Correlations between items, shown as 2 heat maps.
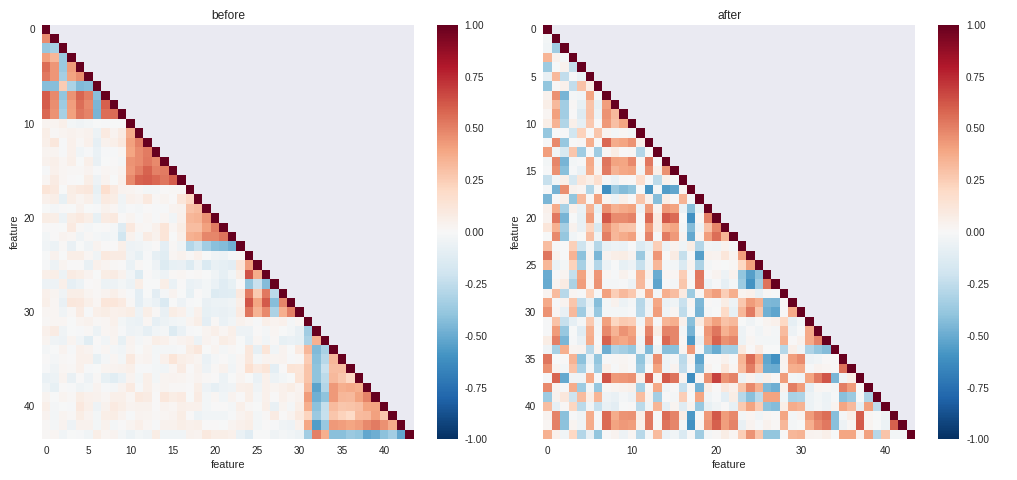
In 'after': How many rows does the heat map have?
44
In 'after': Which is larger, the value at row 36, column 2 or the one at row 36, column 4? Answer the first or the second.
the first
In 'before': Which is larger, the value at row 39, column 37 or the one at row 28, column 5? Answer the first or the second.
the first
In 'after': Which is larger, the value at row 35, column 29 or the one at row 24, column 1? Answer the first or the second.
the first
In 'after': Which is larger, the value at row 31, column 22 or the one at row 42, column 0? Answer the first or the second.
the first
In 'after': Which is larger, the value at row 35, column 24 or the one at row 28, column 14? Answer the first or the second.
the first
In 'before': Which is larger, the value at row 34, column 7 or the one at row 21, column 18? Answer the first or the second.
the second
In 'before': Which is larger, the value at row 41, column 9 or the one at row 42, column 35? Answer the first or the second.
the second
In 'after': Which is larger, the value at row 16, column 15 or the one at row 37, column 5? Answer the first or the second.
the second
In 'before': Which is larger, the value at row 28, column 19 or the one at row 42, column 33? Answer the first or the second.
the first
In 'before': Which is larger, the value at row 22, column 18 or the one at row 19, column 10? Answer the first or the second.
the first
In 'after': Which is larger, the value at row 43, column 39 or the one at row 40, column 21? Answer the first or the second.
the second
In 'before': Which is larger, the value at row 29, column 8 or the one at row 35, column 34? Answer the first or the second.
the second
